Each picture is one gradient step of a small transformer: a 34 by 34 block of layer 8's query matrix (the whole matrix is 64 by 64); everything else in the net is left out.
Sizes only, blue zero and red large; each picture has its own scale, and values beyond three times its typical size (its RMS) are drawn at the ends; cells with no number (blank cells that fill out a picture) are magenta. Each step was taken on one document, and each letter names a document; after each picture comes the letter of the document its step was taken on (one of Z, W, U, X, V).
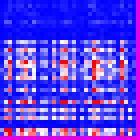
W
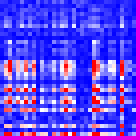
W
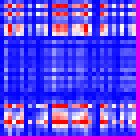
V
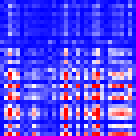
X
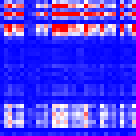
V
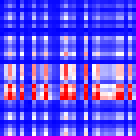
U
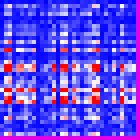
W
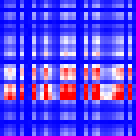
U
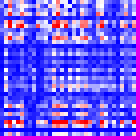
V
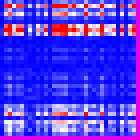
V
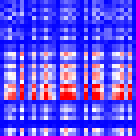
U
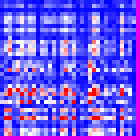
W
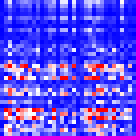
W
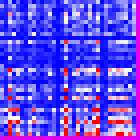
X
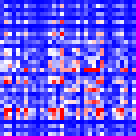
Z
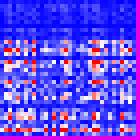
W
